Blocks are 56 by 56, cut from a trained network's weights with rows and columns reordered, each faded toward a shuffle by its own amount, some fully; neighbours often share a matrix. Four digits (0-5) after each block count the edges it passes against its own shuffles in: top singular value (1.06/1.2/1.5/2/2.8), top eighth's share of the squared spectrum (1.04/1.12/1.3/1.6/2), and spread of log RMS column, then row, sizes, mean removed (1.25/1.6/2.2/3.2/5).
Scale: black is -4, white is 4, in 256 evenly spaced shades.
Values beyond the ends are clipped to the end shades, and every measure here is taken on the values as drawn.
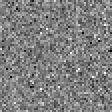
0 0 0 0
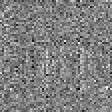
3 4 2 2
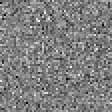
2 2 0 0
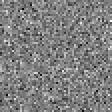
1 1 0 0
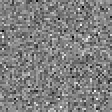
2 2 1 1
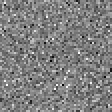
0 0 0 0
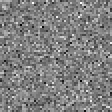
1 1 0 0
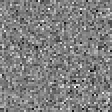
1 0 0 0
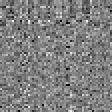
4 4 2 3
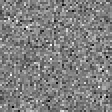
2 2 0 0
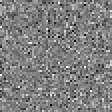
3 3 1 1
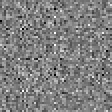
3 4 2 2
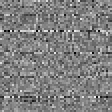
4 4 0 3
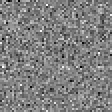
2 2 1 1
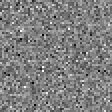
0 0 0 0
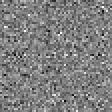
3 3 1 1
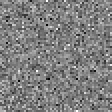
1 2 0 0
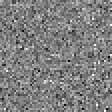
1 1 0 0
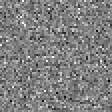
1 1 0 0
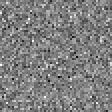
1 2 0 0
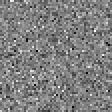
2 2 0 0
